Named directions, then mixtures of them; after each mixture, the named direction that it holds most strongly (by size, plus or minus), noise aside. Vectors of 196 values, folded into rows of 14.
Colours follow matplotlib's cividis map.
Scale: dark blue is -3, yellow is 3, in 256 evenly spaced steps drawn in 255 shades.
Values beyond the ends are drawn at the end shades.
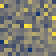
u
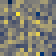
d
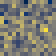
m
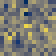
m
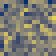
m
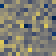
u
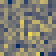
d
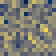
m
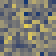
m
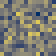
d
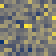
u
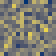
m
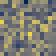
m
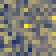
u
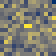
u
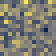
m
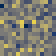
u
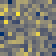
d
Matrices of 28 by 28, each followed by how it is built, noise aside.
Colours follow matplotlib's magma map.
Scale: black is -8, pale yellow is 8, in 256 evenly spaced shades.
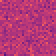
noise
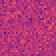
noise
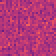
noise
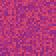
noise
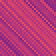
Toeplitz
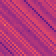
Toeplitz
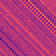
Toeplitz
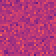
noise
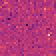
noise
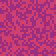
noise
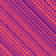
Toeplitz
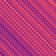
Toeplitz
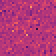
noise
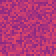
noise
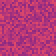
noise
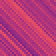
Toeplitz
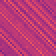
Toeplitz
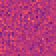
noise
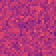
noise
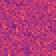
noise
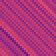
Toeplitz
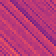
Toeplitz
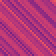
Toeplitz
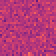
noise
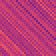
Toeplitz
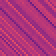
Toeplitz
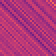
Toeplitz
